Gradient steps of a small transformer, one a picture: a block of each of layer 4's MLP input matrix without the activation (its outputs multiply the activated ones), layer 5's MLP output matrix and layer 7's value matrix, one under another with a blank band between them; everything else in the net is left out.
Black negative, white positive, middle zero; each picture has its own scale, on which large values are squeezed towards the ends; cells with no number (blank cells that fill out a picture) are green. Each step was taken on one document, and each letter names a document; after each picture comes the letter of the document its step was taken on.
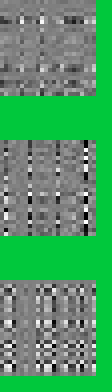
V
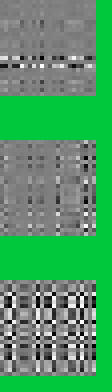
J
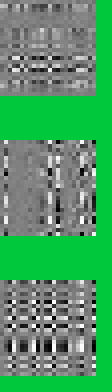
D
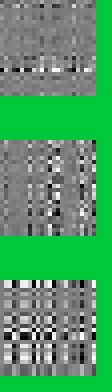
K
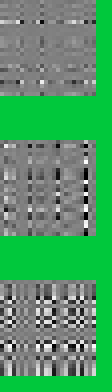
V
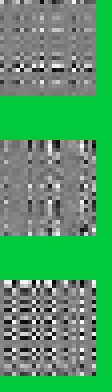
K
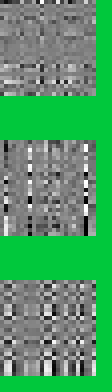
V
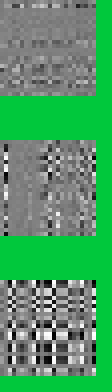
D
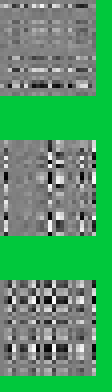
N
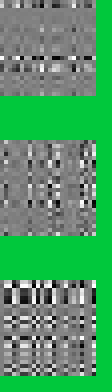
K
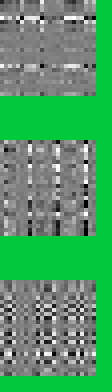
V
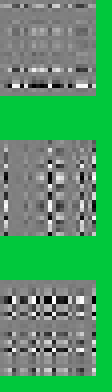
N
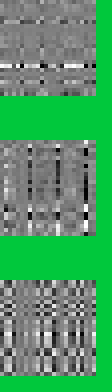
V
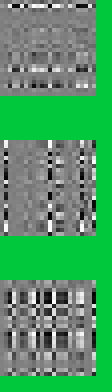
N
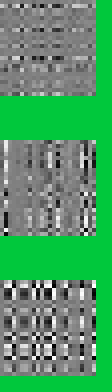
D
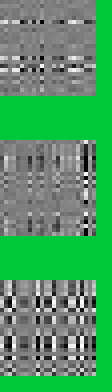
J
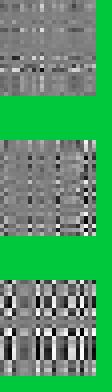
J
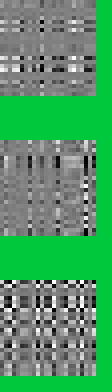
J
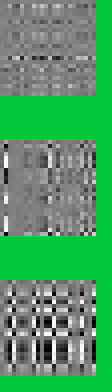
D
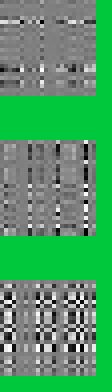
V
